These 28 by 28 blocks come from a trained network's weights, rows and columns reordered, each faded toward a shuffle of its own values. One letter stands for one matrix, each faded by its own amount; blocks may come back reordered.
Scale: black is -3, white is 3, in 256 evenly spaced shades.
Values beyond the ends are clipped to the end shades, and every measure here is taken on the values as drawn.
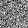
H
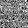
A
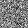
H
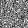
H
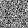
H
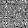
A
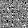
A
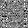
A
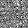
A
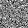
H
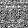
A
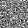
H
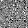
A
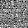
A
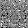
A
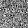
H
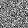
H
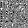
A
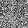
H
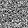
H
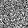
H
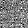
A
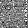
A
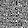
A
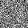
H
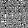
A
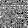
A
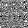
A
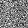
H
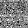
A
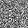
H
